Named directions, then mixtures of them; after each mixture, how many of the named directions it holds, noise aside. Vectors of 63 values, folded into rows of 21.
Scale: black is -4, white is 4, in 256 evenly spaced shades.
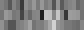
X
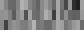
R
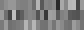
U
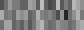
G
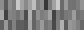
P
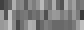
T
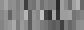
three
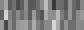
three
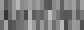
three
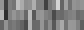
one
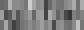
three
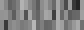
one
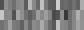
two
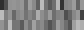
three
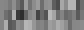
two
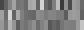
three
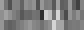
two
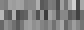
two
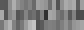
two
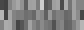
three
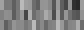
one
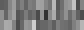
two
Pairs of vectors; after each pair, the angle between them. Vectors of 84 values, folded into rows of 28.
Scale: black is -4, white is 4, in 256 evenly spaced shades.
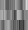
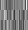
partly aligned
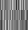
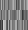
partly aligned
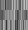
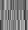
orthogonal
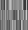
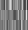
nearly parallel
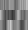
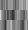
nearly parallel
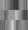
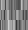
partly aligned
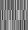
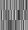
nearly opposite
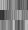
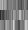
nearly parallel
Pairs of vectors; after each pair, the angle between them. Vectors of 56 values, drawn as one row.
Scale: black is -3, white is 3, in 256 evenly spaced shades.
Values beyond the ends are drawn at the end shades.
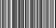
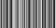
nearly opposite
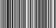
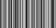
partly opposed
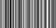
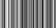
partly opposed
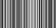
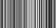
nearly parallel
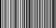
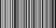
partly aligned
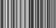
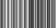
nearly parallel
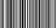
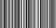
nearly opposite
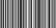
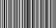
nearly opposite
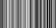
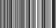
partly opposed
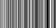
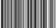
partly opposed
